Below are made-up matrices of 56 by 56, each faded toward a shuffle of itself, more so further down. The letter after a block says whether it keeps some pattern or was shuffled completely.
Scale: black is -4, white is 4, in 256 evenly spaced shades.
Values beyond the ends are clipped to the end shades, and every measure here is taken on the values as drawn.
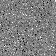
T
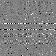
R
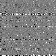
R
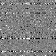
R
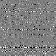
R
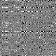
R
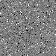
T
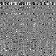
R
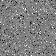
T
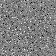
T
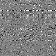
R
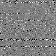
R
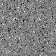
T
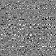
R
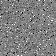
T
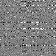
R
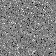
T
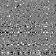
R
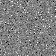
T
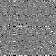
R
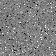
T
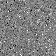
T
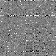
R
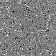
T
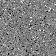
T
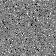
T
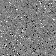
T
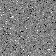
T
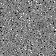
T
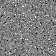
T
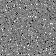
T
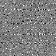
R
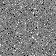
T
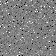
T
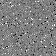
T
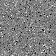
T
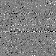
R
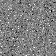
T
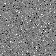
T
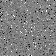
T
